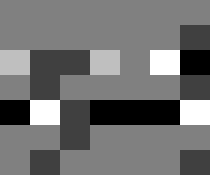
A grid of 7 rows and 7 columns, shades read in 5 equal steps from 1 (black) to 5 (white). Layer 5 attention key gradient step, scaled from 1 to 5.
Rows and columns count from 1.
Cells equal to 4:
2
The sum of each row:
21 20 21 19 16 20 19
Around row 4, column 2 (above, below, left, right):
2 5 3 3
